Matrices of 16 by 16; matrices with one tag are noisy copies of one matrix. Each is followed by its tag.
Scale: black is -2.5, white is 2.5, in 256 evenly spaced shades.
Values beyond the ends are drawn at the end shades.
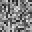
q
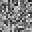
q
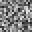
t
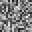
q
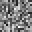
q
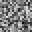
t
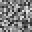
t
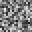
t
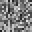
q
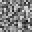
t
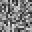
q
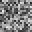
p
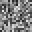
q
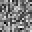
q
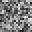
p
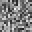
q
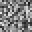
t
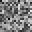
p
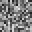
q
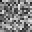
p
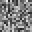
q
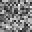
p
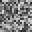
p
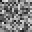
p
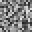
t
